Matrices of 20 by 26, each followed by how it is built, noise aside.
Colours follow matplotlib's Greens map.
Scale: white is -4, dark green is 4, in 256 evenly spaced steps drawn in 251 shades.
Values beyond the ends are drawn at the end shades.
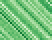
Toeplitz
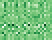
low rank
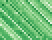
Toeplitz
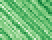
Toeplitz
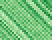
Toeplitz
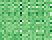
low rank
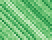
Toeplitz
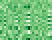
low rank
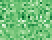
low rank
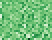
low rank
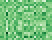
low rank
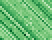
Toeplitz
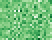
low rank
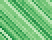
Toeplitz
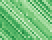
Toeplitz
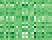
low rank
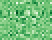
low rank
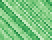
Toeplitz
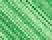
Toeplitz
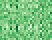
low rank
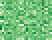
low rank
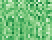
low rank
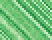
Toeplitz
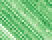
Toeplitz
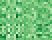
low rank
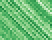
Toeplitz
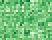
low rank
